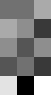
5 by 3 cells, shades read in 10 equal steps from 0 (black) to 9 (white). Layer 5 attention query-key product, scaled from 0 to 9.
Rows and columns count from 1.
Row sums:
14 13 13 9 17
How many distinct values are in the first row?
2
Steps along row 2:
down down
